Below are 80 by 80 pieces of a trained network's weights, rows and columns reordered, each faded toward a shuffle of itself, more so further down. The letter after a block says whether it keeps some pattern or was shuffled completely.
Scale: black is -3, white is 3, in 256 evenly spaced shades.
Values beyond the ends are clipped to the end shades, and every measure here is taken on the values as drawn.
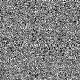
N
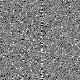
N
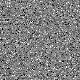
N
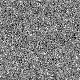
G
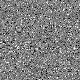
N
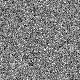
G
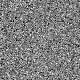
G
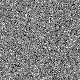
G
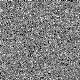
N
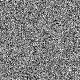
G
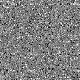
N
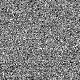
N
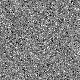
G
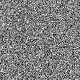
N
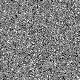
G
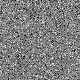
N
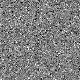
N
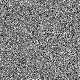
G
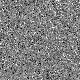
G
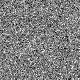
G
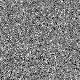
G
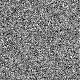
G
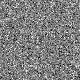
N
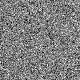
N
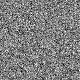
G
